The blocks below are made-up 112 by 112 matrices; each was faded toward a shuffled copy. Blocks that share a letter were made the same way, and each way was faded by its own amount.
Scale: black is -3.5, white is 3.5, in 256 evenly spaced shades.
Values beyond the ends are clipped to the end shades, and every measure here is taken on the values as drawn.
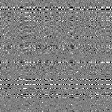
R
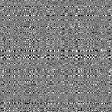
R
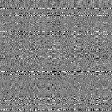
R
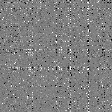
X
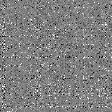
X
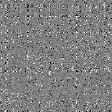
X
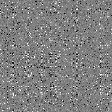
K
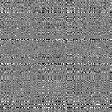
R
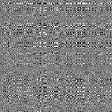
R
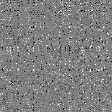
K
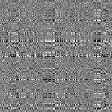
R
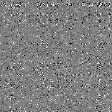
X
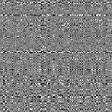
R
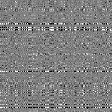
R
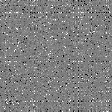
K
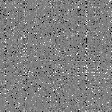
K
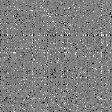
K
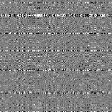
R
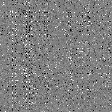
X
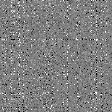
X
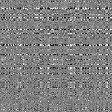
R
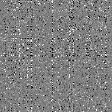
X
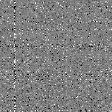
X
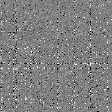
X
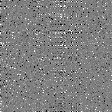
K
